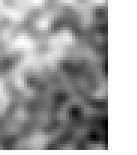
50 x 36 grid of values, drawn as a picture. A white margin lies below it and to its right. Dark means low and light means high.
Slope: up to the top left. Ninth with the lowest average: bottom right. Mirror symmetry: none. Grain: blotchy. Ninth with the highest average: top left.
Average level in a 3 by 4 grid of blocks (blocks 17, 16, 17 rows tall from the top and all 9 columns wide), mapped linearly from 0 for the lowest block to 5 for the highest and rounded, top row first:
5432
4322
2210
